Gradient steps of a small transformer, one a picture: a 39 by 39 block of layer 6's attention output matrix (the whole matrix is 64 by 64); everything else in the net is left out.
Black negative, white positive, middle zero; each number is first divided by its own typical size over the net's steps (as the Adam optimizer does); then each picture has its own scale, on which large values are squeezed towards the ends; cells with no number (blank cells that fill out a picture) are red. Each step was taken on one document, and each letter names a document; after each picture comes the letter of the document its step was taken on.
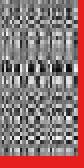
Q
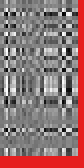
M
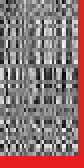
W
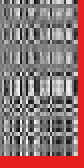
Q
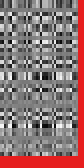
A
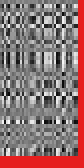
W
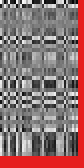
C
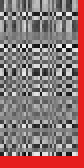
A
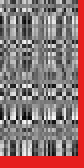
C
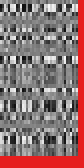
C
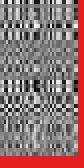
Q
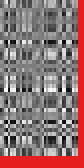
M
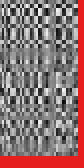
W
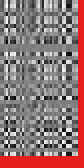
W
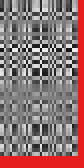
A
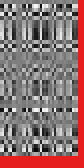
A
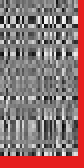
W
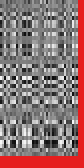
C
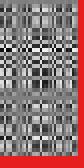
A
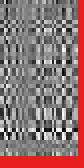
W
